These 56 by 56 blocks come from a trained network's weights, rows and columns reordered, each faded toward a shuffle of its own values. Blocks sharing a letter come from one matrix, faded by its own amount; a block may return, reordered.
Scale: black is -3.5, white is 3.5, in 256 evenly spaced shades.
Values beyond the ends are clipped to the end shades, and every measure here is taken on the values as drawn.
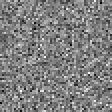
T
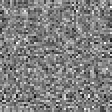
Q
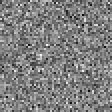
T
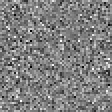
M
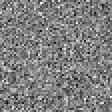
T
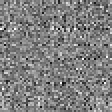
Q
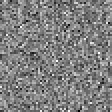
T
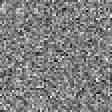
T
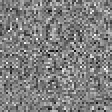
Q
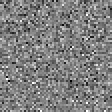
M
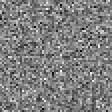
M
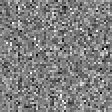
M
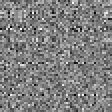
Q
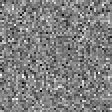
M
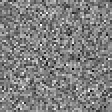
T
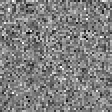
T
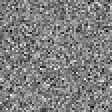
T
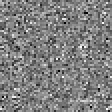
M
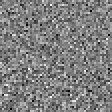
T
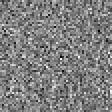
T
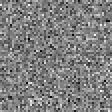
M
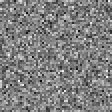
T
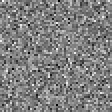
M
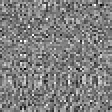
Q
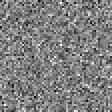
T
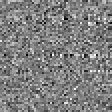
Q
